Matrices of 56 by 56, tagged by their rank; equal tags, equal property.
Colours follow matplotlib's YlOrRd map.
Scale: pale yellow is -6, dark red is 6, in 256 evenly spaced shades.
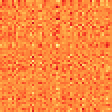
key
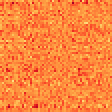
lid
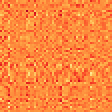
key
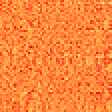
lid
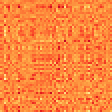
key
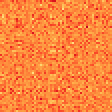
lid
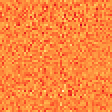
lid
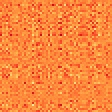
key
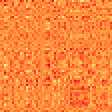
key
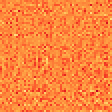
lid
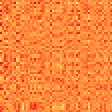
key
